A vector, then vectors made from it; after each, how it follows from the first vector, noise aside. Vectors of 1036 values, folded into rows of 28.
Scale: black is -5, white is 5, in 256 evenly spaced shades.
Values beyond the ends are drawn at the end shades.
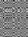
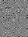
partly zeroed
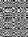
scaled up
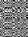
scaled up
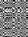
scaled up
